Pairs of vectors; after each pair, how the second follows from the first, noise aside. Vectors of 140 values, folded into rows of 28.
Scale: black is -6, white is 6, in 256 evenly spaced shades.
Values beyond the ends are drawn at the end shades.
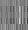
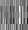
scaled up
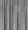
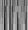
scaled up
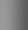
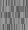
shuffled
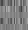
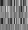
scaled up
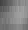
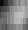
scaled up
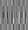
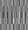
copied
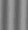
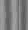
wrapped around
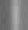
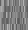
shuffled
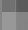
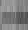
wrapped around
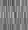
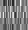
scaled up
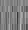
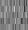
shuffled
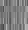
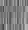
copied
